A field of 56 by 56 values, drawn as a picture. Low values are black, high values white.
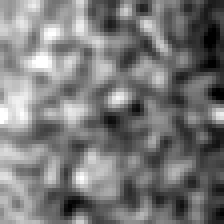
No regular stripes run through it. The field is mottled with small blotches. No single row or column stands out from its neighbours. On average the colour sits 50% of the way up the scale. There is an overall slope up to the left.
